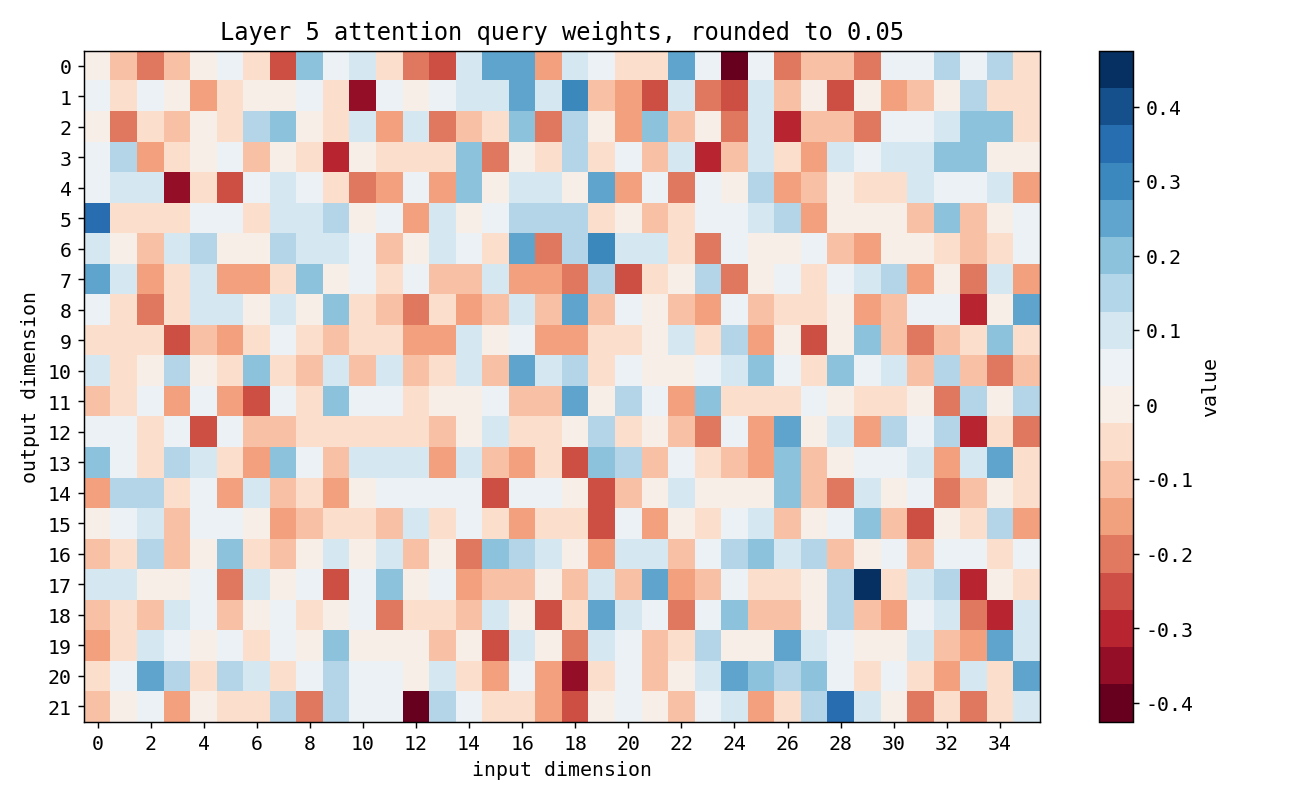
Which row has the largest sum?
20
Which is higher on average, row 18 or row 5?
row 5
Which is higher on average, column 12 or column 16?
column 16
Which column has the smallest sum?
17
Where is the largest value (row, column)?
17 29
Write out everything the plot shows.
Title: Layer 5 attention query weights, rounded to 0.05
x-axis: input dimension, ticks 0 2 4 6 8 10 12 14 16 18 20 22 24 26 28 30 32 34
y-axis: output dimension, ticks 0 1 2 3 4 5 6 7 8 9 10 11 12 13 14 15 16 17 18 19 20 21 (0 at the top)
Colour bar: value, ticks -0.4 -0.3 -0.2 -0.1 0 0.1 0.2 0.3 0.4
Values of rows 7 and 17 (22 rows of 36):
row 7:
0.25 0.1 -0.15 -0.05 0.1 -0.15 -0.15 -0.05 0.2 0 0.05 -0.05 0.05 -0.1 -0.1 0.1 -0.15 -0.15 -0.2 0.15 -0.25 -0.05 0 0.15 -0.2 0 0.05 -0.05 0.05 0.1 0.15 -0.15 0 -0.2 0.1 -0.15
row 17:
0.1 0.1 0 0 0.05 -0.2 0.1 0 0.05 -0.25 0.05 0.2 0 0.05 -0.15 -0.1 -0.1 0 -0.1 0.1 -0.1 0.25 -0.15 -0.1 0.05 -0.05 -0.05 0 0.15 0.45 -0.05 0.1 0.15 -0.3 0 -0.05
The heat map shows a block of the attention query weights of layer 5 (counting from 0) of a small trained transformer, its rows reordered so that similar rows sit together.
